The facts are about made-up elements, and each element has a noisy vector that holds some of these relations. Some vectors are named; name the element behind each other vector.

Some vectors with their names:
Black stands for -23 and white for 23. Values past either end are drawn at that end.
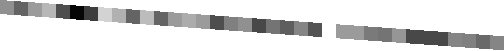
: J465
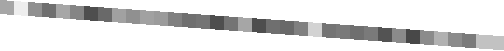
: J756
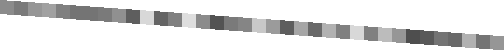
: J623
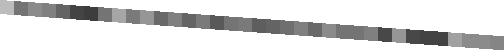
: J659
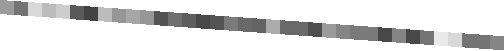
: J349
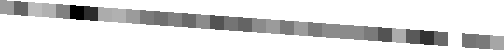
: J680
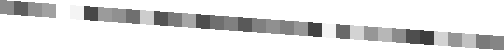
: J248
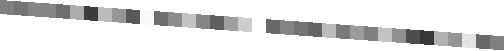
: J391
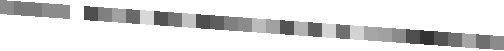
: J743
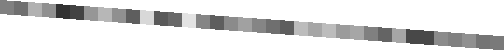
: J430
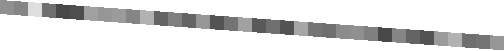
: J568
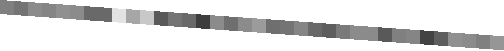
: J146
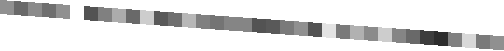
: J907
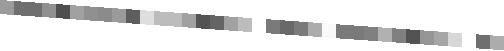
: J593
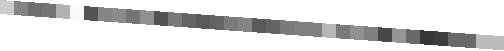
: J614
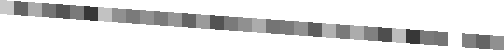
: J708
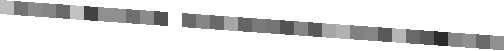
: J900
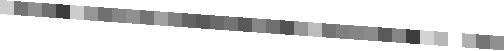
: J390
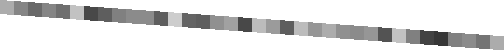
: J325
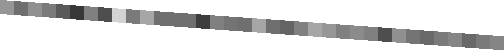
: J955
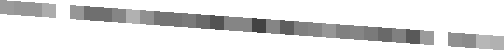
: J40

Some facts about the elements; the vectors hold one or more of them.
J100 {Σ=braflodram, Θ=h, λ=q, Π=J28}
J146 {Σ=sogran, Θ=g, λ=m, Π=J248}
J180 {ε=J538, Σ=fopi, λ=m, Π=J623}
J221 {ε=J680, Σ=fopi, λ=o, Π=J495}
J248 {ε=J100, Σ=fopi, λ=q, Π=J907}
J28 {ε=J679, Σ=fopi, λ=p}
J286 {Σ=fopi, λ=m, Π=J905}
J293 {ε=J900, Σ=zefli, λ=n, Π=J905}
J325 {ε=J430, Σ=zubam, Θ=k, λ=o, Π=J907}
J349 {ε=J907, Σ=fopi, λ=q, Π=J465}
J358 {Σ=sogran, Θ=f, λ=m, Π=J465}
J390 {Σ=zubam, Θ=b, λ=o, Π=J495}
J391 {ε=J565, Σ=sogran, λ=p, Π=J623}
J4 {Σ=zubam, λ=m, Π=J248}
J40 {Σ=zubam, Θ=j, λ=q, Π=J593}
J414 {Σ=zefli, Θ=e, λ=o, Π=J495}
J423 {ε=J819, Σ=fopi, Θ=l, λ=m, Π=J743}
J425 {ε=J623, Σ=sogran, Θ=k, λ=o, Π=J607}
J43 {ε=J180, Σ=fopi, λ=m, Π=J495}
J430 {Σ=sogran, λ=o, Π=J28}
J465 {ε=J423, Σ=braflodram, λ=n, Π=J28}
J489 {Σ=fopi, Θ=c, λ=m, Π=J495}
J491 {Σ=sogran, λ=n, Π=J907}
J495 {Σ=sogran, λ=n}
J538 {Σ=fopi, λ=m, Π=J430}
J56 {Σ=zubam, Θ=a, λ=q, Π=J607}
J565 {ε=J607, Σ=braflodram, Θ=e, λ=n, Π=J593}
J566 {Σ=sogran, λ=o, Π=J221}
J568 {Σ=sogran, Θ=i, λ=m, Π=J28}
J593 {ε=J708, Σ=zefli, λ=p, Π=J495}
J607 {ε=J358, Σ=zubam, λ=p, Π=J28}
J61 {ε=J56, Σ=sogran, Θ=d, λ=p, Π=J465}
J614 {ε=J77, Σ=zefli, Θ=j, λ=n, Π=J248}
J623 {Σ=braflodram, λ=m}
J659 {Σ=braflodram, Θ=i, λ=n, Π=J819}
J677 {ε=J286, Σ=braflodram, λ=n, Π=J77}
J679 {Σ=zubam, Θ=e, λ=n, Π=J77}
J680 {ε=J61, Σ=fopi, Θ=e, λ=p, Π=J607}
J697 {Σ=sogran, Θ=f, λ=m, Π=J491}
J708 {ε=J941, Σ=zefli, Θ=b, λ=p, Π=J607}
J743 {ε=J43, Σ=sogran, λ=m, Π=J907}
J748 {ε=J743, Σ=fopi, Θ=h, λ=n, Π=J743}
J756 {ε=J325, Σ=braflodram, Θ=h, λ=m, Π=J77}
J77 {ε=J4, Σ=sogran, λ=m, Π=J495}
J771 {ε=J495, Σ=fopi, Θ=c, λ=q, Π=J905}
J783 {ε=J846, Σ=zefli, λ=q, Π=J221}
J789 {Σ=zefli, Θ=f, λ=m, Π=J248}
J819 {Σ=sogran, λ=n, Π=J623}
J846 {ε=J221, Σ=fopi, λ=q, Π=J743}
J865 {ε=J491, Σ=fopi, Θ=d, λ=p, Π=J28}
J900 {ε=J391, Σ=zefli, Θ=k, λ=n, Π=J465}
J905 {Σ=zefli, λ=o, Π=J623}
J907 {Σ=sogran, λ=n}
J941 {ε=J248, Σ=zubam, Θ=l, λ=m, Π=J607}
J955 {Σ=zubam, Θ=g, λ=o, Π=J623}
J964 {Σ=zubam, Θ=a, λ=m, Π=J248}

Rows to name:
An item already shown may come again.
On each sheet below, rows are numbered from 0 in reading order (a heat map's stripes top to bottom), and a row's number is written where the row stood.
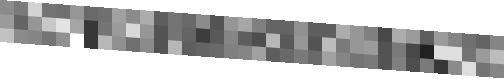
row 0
J358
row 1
J846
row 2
J293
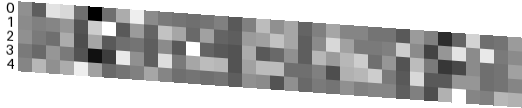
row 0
J61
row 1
J77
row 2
J425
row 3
J607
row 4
J40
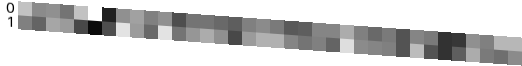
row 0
J614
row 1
J28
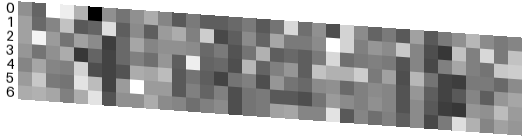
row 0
J56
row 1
J221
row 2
J756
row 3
J425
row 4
J423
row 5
J748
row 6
J489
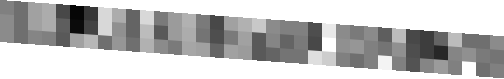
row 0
J28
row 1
J465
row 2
J495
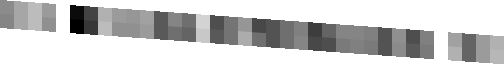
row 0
J100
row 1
J100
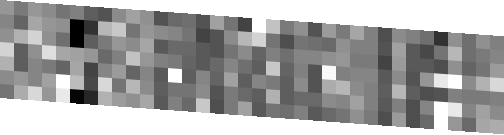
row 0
J964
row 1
J865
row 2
J941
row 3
J783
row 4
J900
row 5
J771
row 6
J100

